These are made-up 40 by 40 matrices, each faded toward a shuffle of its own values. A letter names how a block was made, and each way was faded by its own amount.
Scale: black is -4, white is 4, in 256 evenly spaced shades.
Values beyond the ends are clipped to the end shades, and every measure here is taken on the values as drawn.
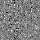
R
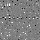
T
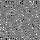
T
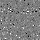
T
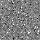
R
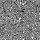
R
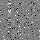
T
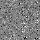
R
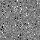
R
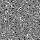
R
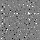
T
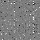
T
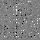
T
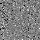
R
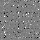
T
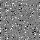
T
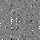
T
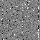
R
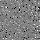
T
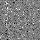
R
